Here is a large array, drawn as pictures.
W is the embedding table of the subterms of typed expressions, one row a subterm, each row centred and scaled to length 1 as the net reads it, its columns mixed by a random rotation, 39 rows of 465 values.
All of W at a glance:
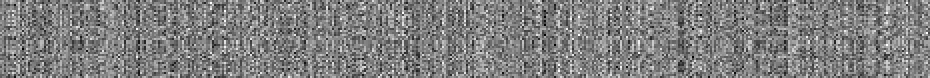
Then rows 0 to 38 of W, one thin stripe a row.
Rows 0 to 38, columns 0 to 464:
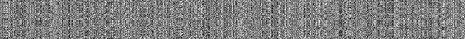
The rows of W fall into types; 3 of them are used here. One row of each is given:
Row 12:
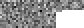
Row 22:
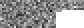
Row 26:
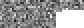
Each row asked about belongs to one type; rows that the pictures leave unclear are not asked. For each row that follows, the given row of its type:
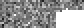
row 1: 26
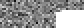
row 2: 22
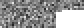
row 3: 22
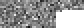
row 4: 22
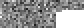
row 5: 12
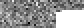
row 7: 12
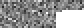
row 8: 12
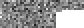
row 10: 12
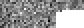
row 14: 26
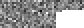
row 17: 12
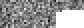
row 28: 26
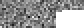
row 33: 22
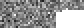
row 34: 26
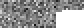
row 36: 12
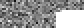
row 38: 22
